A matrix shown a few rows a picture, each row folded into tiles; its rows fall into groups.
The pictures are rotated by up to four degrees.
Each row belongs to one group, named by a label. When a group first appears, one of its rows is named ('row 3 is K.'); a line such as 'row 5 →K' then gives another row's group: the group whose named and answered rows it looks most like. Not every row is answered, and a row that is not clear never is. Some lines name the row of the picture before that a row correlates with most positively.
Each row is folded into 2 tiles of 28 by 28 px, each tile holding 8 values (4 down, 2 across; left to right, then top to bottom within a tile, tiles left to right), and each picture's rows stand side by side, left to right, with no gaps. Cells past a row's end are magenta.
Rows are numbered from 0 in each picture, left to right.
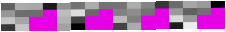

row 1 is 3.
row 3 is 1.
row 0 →1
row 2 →1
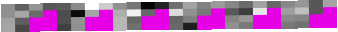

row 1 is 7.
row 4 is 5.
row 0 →3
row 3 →3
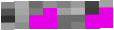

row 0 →7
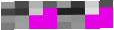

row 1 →5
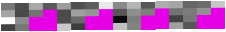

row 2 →7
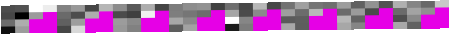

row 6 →3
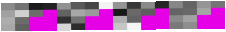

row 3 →5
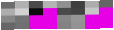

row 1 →5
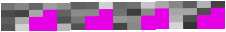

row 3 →3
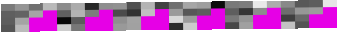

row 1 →7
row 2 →5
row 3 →1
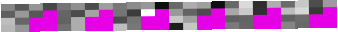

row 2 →5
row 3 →1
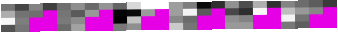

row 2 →7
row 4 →5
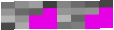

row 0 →1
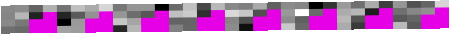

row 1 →7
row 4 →3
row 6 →3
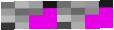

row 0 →1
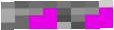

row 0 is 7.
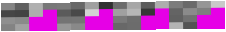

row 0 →5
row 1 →5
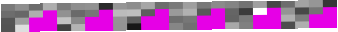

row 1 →1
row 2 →3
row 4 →5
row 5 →1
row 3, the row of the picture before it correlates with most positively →2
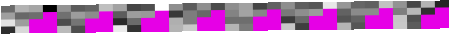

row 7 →3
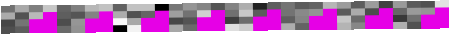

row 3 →5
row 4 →7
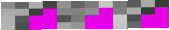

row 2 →3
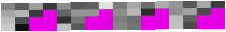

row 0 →3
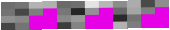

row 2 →7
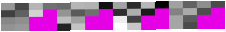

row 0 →5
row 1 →1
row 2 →3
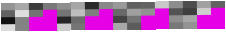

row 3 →5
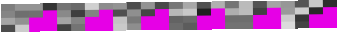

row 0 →1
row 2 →3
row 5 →3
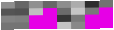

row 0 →5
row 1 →7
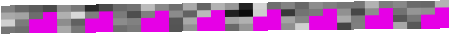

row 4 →5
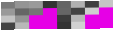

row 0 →1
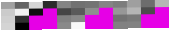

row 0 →3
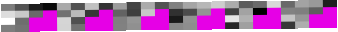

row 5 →1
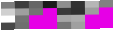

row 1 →5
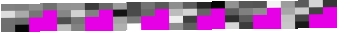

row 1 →7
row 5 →3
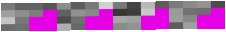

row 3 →1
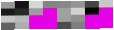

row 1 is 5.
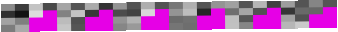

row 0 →5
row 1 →3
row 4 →3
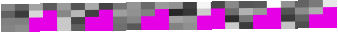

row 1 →3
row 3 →5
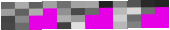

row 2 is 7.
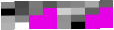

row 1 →3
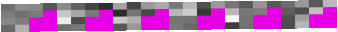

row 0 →1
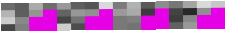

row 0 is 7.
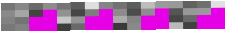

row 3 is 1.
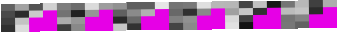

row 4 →3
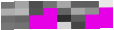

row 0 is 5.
